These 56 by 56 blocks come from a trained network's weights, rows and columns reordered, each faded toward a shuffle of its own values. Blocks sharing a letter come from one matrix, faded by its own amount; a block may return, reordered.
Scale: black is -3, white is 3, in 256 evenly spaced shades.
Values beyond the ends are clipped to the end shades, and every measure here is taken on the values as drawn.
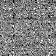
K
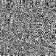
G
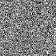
G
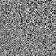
G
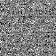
K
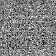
K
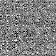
K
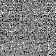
K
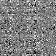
K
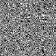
G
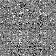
K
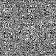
K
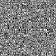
G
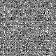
K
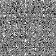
K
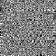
G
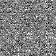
K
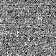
K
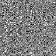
G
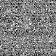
K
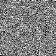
G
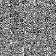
G
